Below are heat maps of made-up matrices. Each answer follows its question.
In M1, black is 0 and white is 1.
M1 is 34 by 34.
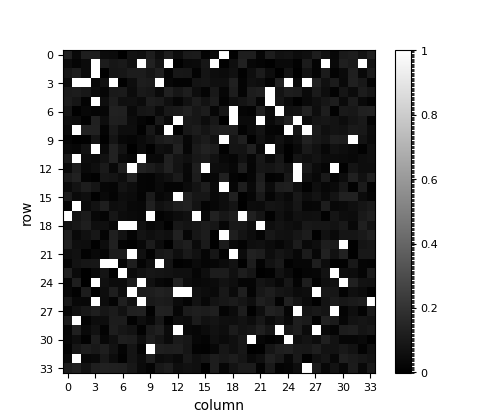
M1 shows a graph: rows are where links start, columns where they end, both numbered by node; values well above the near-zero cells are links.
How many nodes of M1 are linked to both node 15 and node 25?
1
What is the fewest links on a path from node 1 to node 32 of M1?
1
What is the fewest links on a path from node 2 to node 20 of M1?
4
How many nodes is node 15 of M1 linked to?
1
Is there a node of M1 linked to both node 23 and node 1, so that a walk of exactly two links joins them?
no
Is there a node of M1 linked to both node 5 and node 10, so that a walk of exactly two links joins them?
yes
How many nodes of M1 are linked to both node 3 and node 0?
0
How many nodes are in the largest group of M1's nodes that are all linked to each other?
3
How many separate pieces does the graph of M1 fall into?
3
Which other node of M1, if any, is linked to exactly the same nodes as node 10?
node 5
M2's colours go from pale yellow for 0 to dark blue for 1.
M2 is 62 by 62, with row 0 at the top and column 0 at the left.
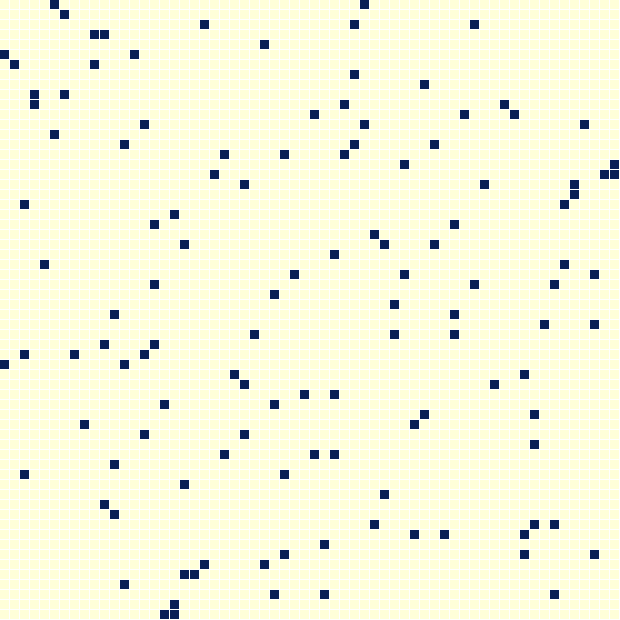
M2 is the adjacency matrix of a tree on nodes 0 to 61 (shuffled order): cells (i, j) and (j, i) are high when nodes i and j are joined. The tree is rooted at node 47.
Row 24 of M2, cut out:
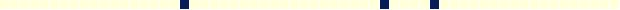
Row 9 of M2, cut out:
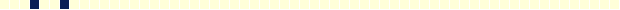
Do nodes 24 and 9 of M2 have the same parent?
no
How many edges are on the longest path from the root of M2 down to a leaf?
9
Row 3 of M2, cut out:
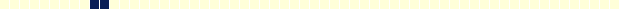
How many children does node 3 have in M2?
1
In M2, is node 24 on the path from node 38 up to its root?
yes
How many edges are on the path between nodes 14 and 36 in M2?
2
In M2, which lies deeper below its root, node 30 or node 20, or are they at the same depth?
node 30
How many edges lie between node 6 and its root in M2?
7
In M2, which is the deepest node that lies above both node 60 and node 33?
28
